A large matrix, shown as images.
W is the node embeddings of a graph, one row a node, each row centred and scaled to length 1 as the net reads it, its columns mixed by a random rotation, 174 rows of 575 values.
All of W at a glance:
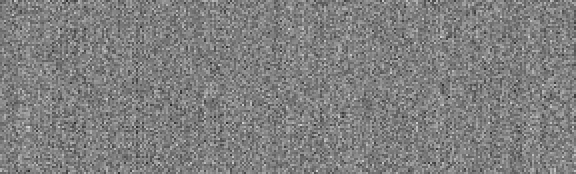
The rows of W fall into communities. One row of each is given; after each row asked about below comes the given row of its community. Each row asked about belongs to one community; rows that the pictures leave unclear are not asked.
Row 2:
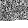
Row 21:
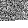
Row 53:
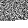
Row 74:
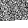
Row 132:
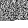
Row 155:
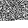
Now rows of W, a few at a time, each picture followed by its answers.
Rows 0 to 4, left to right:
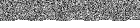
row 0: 155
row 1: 53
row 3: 74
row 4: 132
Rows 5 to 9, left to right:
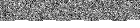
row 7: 132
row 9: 53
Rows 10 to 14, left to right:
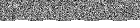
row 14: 21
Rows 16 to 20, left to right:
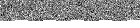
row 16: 2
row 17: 53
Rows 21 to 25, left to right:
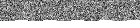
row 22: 21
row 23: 53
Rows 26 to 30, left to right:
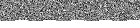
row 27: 132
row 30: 155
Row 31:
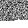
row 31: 155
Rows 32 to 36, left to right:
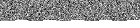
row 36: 53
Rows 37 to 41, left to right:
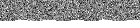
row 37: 53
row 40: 53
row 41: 132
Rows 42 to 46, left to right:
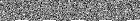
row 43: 74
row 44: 21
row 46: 155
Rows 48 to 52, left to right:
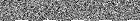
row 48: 53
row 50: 21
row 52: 155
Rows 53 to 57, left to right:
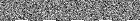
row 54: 2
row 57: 74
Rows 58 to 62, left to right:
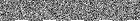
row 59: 53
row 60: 155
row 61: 74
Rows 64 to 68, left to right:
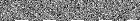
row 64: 53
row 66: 2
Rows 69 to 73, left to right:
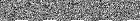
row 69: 21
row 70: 21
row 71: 132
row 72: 132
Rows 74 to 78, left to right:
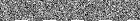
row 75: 21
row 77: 2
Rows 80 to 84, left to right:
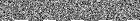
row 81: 53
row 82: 155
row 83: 132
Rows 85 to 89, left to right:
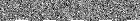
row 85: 74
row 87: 2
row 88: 74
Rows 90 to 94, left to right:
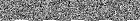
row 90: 74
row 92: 74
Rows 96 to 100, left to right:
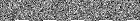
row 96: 155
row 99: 132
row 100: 132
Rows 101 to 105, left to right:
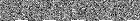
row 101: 21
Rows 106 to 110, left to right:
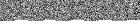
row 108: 155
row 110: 132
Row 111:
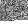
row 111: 2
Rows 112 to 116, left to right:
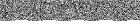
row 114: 2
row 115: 155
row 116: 21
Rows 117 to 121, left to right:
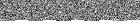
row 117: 21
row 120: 21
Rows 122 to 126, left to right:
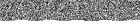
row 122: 155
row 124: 132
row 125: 53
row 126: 155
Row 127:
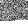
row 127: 155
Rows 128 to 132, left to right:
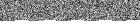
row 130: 155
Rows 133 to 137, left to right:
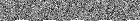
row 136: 132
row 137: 21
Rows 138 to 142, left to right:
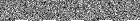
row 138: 53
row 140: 2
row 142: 74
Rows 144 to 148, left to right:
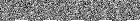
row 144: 74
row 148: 74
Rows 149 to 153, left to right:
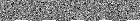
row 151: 2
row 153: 53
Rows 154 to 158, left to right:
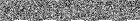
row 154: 132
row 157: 155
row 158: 74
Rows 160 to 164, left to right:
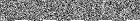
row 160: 21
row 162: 155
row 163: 155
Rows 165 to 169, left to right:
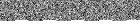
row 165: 2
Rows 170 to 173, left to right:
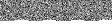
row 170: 155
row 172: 21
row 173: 53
